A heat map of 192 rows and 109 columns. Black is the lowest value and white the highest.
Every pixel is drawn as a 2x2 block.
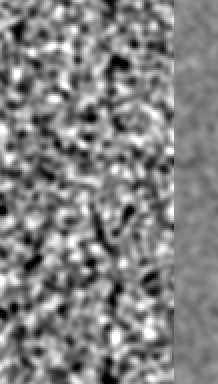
Stripes: none. Seam: vertical, 80% of the way across, the right part calmer. Mirror symmetry: none. Grain: blotchy. Histogram: bell-shaped.
